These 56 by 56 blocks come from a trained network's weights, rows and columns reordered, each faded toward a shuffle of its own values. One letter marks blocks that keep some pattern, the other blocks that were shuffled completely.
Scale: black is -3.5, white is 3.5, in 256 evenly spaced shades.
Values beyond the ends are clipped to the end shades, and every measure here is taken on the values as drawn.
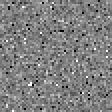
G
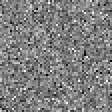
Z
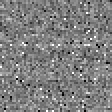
Z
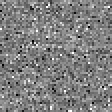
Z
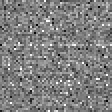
Z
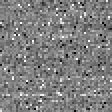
Z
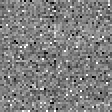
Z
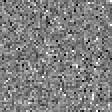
G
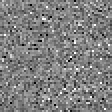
Z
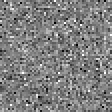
Z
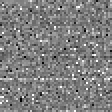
Z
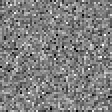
G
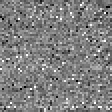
Z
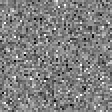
G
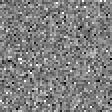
G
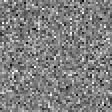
G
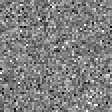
G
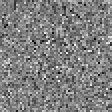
Z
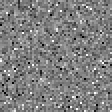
G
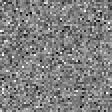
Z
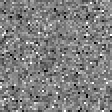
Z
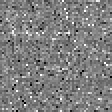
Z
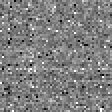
Z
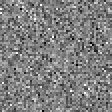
G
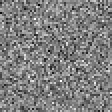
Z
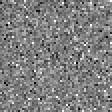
G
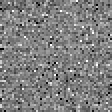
Z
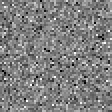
Z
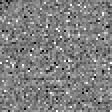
Z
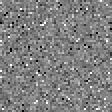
G
